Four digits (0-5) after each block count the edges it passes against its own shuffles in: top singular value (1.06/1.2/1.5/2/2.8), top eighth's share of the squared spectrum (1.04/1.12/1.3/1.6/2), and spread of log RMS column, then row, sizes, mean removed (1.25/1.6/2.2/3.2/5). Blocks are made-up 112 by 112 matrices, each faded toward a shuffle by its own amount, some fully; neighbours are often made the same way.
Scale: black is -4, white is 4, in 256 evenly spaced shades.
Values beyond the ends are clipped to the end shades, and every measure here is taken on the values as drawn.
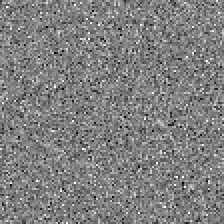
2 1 0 0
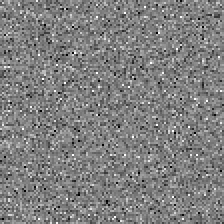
3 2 1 0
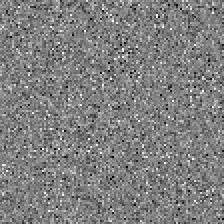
3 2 0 0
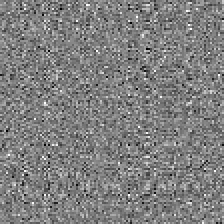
5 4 3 3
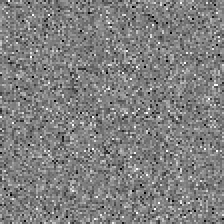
3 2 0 0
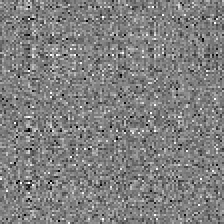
4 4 2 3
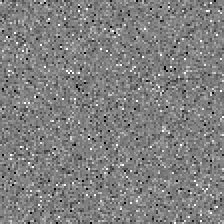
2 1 0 0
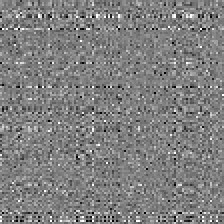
5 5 3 4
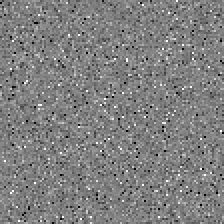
0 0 0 0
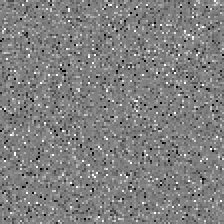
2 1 0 0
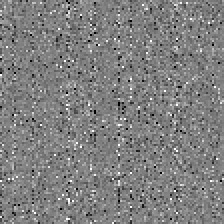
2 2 3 0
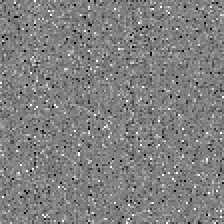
1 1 1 0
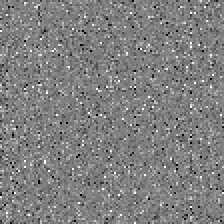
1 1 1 0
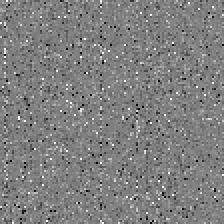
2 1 1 0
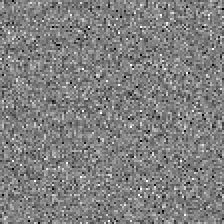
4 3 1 1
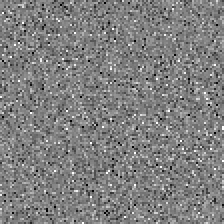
0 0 0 0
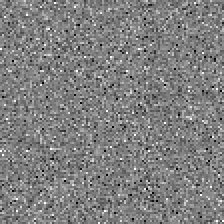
2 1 0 0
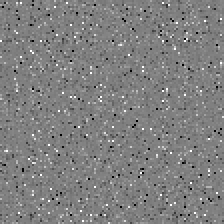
1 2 1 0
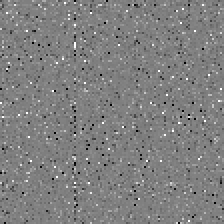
2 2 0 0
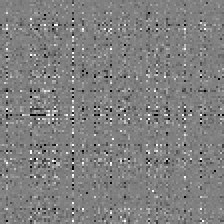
3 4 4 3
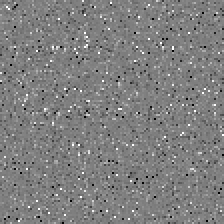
1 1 0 1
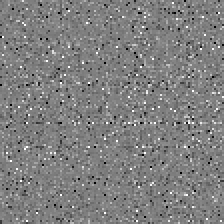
2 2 1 1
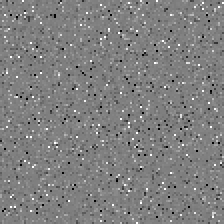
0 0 0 0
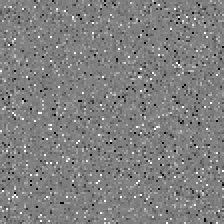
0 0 1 0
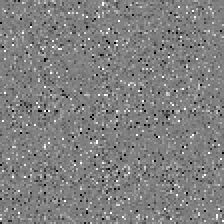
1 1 1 1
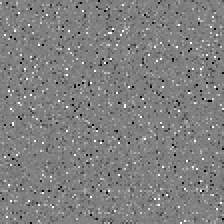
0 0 0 0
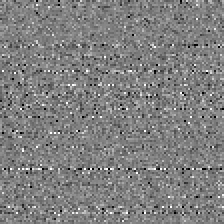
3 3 0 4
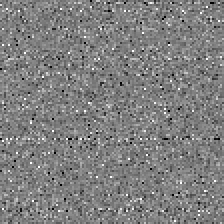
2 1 0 2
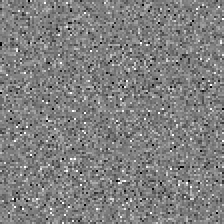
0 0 0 1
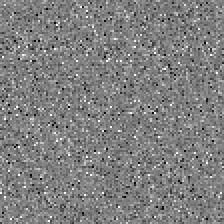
0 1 0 1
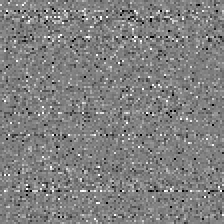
2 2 1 3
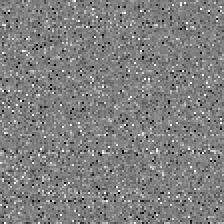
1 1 1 2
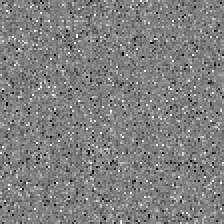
1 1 0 1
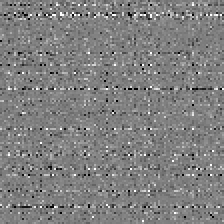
3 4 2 4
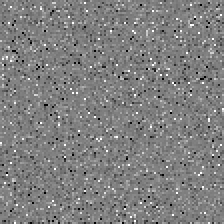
1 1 0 1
